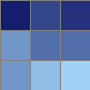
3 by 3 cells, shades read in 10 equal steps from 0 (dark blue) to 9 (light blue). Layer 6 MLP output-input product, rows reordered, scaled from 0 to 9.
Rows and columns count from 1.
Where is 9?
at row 3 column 3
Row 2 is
6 4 4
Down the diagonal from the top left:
0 4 9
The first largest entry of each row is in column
2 1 3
